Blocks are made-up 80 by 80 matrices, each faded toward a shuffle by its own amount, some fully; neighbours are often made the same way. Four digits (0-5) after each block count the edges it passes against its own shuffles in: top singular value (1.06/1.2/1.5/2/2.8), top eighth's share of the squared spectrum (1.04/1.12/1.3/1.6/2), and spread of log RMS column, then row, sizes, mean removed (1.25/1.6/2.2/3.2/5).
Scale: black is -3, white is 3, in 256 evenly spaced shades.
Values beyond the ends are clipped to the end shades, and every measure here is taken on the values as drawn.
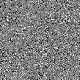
3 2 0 1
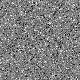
1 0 0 0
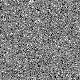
2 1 0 0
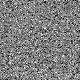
3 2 0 0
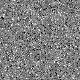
1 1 0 0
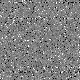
3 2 0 1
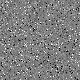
1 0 0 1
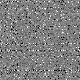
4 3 1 2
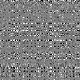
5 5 3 4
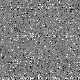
3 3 1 2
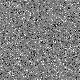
2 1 0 0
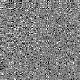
4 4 2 2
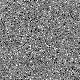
1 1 0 0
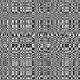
5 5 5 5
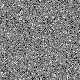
0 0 0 0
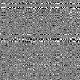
4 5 2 4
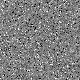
0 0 0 0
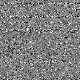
1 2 0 3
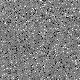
2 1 0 0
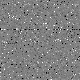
3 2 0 1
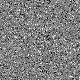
2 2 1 0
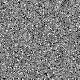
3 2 0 0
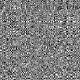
4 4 3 3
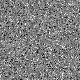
0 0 0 0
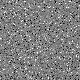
0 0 0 0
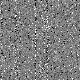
2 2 2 0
